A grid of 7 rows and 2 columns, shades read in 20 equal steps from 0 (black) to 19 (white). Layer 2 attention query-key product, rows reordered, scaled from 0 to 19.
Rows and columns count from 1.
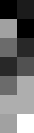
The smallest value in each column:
0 0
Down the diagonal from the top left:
0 0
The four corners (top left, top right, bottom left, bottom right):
0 2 12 19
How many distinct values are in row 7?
2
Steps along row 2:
down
